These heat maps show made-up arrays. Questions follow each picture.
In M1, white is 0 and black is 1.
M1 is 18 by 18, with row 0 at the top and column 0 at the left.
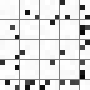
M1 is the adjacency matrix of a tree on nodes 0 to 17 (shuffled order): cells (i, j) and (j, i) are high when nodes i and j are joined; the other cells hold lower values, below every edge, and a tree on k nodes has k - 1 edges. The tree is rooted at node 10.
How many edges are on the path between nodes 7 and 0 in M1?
6
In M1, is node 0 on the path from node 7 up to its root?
no
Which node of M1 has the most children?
16
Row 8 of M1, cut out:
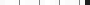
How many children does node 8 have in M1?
0
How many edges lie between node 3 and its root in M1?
5
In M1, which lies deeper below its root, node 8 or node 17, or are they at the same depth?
node 8
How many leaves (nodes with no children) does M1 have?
12
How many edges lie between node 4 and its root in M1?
1
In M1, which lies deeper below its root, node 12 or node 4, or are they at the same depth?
the same depth
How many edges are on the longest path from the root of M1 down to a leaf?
6
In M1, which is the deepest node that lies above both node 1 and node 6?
16
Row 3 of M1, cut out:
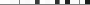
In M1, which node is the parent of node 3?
17
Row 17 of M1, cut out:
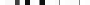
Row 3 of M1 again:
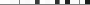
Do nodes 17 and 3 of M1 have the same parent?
no
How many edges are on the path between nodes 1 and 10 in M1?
3
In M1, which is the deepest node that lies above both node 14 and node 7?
16
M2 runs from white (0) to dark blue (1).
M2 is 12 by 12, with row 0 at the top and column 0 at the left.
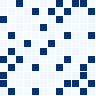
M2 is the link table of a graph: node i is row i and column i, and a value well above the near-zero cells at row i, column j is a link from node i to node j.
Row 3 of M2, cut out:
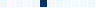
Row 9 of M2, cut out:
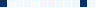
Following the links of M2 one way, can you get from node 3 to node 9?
yes
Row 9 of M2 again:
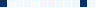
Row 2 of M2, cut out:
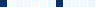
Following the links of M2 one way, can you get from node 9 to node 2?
yes
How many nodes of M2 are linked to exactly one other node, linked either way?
1
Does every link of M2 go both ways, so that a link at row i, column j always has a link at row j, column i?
yes
